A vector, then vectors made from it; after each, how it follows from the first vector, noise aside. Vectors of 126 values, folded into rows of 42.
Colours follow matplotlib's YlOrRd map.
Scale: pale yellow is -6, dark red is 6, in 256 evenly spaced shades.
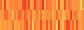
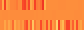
partly zeroed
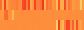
partly zeroed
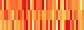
scaled up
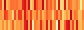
scaled up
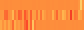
partly zeroed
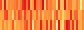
scaled up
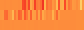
partly zeroed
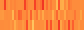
partly zeroed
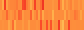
partly zeroed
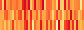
scaled up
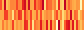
scaled up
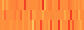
partly zeroed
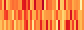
scaled up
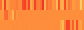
partly zeroed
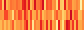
scaled up
